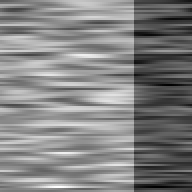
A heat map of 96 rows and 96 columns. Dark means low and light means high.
Average level on the scale: 50%. Grain: streaks across. Seam: vertical, 70% of the way across, the left part higher.
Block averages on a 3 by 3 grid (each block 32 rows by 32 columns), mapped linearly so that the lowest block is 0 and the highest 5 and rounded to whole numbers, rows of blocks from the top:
450
550
440
